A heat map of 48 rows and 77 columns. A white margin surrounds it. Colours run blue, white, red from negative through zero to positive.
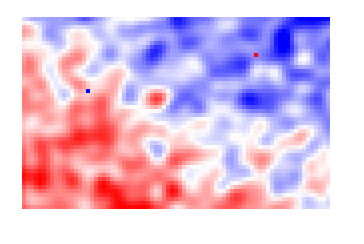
Ninth with the lowest average: top right. Grain: blotchy. Slope: up to the bottom left. Average level on the scale: 50%. Lone odd cells: 2, 1 higher and 1 lower than their neighbours.
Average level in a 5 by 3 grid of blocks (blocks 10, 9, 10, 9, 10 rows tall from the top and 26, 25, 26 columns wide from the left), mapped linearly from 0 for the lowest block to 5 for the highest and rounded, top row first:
210 / 311 / 421 / 532 / 543
